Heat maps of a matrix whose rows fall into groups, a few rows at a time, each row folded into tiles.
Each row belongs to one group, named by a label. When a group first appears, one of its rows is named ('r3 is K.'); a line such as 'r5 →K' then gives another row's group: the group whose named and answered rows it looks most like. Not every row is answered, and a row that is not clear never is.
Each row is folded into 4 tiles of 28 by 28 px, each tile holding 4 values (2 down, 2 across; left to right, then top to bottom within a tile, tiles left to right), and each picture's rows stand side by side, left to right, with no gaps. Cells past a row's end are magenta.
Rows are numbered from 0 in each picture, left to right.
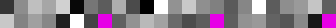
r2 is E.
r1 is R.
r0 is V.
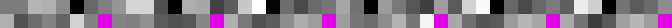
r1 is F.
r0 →V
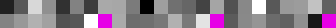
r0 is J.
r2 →E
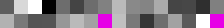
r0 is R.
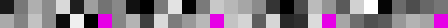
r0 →V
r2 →F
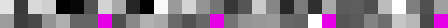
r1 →R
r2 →J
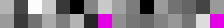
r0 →V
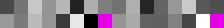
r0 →V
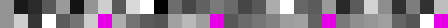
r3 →J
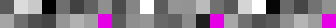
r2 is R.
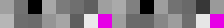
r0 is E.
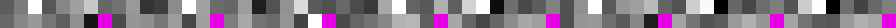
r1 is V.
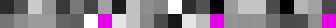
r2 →F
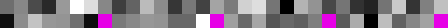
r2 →F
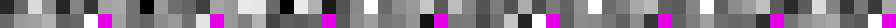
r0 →J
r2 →F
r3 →E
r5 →E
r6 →E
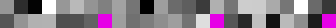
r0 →R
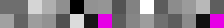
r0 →V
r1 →E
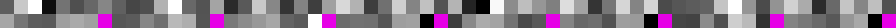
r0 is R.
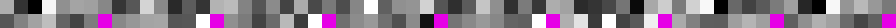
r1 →J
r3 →E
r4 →J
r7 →R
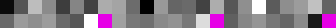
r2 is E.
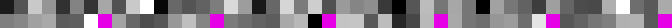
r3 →F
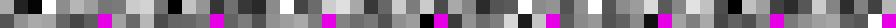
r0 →R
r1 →F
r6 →F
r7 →J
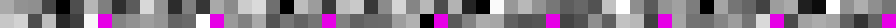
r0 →F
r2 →F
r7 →R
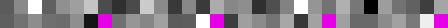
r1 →J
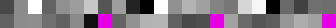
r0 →E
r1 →R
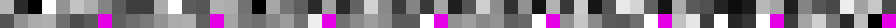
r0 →R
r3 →J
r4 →J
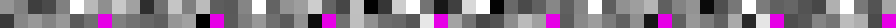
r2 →E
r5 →E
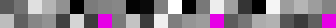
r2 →R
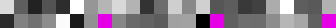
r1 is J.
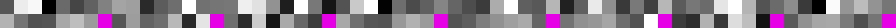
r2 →F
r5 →J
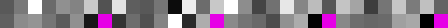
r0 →E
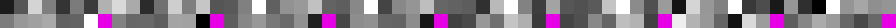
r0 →J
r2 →E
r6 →V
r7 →R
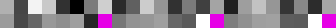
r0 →V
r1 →J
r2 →J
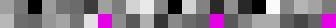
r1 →F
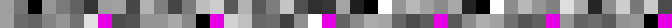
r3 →R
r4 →R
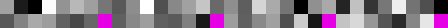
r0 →R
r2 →V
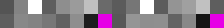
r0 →E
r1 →E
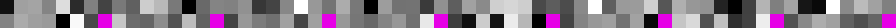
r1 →V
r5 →E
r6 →F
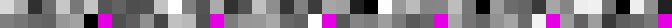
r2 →J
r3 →R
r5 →F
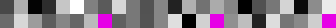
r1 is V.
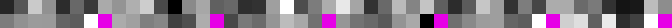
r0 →J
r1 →F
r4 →J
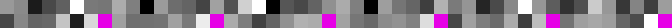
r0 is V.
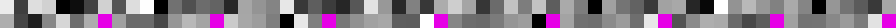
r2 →V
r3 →J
